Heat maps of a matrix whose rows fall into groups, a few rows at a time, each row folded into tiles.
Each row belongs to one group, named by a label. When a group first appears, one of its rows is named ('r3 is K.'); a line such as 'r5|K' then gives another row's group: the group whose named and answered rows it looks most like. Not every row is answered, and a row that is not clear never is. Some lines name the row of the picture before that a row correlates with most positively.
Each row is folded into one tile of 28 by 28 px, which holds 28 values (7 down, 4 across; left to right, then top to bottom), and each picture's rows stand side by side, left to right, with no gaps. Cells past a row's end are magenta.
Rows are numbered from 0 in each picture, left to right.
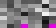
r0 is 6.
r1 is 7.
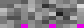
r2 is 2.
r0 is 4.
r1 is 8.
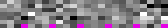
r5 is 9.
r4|6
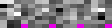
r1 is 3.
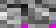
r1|7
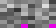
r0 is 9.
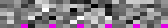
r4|8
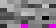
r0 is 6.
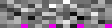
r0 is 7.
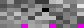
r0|9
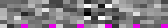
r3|2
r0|6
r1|3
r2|6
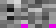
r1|4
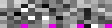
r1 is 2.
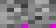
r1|3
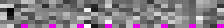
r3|6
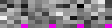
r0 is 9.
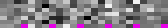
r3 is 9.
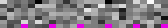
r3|4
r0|8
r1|4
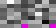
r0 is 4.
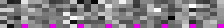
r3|7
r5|3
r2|2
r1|4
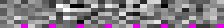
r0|2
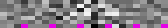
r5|7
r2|9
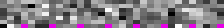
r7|6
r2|2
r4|4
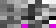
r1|8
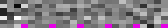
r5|6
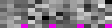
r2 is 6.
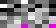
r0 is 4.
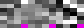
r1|7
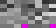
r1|9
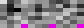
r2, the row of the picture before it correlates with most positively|0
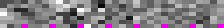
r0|6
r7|6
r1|8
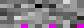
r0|2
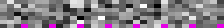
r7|3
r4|8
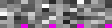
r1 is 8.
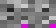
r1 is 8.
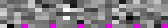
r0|6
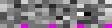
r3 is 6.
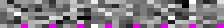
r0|7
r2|3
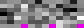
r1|7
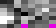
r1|3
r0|6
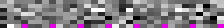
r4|8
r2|8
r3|3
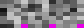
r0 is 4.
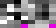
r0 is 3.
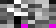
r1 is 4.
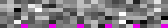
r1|3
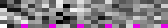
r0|6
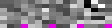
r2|8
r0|6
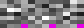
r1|2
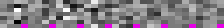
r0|8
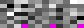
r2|8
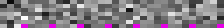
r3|8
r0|7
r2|2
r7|3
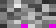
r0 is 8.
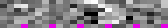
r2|8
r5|2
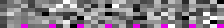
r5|4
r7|2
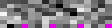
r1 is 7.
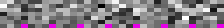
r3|8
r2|4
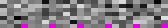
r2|2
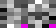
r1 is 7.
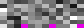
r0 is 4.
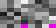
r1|7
